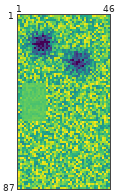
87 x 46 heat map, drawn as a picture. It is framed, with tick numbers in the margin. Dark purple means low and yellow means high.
An odd patch, calmer than its surroundings, sits in the middle left. Two dips sink into the field. On average the colour sits 70% of the way up the scale. No row or column stands out.
